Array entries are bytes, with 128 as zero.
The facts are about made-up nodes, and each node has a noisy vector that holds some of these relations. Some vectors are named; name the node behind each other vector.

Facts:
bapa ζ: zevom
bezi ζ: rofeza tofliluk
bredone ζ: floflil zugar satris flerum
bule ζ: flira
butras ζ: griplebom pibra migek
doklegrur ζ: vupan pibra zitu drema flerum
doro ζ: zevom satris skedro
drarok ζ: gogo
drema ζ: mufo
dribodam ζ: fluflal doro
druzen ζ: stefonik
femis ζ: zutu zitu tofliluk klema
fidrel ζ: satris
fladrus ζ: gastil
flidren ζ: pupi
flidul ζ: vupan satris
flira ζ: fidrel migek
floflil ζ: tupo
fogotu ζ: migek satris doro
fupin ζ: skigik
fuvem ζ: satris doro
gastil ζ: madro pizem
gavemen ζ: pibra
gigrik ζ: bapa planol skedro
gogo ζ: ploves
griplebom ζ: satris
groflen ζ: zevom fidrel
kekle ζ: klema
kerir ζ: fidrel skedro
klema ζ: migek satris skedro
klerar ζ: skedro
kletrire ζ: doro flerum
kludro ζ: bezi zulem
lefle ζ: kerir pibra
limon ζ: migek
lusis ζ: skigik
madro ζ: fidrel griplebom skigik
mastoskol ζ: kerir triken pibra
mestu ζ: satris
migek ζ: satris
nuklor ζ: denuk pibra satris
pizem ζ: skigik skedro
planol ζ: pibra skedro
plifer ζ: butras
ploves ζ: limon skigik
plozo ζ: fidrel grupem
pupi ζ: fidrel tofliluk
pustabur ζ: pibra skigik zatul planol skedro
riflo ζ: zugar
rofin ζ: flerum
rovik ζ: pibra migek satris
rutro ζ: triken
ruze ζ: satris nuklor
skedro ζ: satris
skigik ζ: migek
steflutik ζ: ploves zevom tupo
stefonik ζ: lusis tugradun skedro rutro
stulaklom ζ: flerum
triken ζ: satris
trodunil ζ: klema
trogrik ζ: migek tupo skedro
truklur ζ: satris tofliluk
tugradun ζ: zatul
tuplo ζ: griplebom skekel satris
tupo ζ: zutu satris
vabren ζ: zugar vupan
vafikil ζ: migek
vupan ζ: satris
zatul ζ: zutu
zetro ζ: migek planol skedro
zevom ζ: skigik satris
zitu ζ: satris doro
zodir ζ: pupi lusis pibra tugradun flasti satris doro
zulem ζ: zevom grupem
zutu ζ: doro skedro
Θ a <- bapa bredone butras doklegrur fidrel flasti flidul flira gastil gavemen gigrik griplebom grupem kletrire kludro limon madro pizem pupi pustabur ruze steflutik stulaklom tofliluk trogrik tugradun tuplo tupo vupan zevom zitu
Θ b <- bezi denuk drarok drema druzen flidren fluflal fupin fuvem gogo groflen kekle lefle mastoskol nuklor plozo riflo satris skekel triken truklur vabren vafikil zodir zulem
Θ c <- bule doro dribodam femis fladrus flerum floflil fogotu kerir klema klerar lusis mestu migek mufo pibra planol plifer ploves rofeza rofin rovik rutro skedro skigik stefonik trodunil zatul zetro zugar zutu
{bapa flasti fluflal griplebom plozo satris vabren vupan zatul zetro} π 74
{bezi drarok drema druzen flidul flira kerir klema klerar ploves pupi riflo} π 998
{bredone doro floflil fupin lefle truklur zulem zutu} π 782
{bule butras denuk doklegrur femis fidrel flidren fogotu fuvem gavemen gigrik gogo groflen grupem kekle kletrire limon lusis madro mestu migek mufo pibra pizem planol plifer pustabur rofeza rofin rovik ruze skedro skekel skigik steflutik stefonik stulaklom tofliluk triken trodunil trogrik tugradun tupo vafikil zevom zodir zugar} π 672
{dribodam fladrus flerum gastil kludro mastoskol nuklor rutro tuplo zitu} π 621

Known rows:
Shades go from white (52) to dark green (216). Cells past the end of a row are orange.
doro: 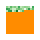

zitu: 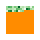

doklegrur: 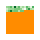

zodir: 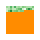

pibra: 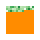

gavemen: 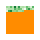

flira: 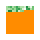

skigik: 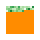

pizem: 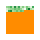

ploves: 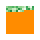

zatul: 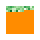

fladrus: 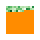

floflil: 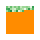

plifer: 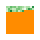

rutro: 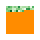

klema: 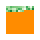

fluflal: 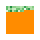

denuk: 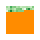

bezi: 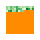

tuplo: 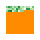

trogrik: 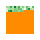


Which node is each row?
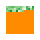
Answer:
kerir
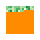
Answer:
vupan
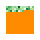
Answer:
flerum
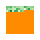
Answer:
vabren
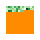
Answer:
kludro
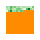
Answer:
skekel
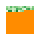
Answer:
zulem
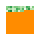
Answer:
griplebom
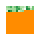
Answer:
pupi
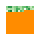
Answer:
bapa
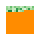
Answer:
lefle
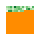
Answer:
steflutik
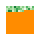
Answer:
bredone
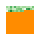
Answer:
flidren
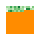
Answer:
tofliluk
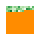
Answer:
dribodam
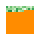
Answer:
truklur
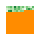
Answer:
gigrik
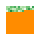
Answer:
mufo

